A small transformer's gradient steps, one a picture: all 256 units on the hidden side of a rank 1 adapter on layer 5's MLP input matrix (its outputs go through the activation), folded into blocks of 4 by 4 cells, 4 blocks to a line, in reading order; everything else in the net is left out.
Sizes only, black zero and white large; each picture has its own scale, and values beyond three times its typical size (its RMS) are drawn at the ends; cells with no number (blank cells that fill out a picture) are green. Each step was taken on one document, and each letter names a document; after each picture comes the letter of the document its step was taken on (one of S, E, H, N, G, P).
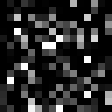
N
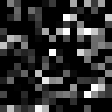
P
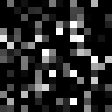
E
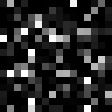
N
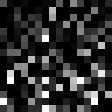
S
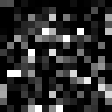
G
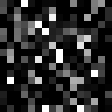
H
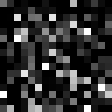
G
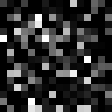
N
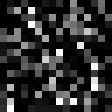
E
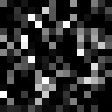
S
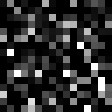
G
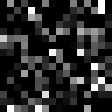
P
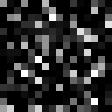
H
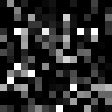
G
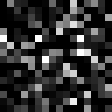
E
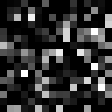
P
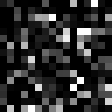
G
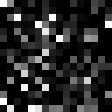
H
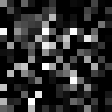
H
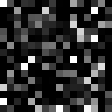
H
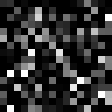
G
